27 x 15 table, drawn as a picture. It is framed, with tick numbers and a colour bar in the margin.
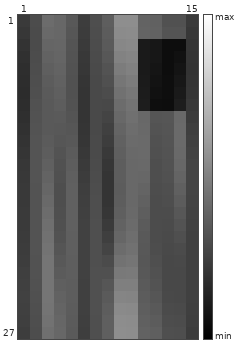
Values change most from cell to cell in the top right. An odd patch, lower than its surroundings, sits in the top right. The top right is the ninth with the lowest average. Overall the values sit about 30% of the way up the scale. Streaks run downward.
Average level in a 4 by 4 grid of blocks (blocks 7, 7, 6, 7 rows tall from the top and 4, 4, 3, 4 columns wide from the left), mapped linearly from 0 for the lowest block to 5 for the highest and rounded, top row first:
3240
2242
3242
3352
